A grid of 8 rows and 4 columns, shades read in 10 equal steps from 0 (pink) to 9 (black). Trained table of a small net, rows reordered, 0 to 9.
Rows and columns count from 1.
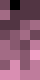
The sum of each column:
30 34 34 26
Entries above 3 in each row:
4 3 3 3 2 1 2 0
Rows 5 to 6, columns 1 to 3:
3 4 5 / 3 3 4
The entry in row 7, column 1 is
4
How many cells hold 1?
3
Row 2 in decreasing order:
6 6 6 3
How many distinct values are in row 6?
3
